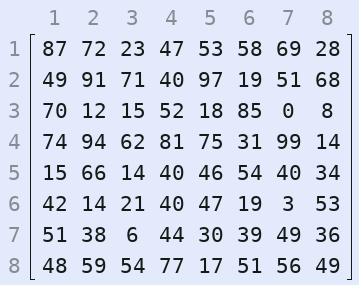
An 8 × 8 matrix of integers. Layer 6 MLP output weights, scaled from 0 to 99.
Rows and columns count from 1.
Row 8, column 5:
17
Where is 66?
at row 5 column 2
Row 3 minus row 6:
28 -2 -6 12 -29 66 -3 -45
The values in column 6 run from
19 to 85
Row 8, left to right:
48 59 54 77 17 51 56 49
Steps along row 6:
down up up up down down up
